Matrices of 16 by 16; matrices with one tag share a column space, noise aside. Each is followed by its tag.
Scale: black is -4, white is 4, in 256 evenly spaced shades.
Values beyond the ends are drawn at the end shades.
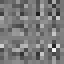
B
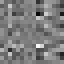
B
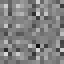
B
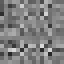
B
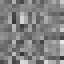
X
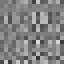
X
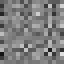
B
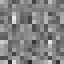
X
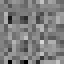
X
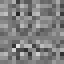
B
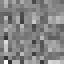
X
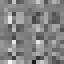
X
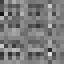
B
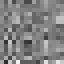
X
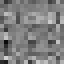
X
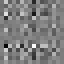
B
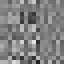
X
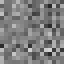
B
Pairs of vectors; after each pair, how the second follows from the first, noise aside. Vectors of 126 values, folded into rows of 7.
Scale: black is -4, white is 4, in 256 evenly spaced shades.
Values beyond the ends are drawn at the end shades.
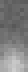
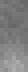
shrunk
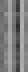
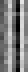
scaled up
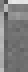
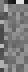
sign-scrambled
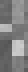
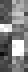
scaled up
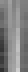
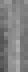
shrunk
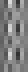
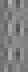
shrunk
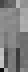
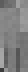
shrunk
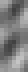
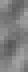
shrunk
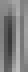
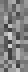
sign-scrambled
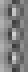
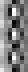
scaled up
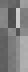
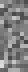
shuffled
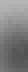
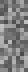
shuffled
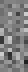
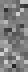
shuffled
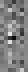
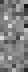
shuffled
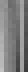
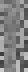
sign-scrambled
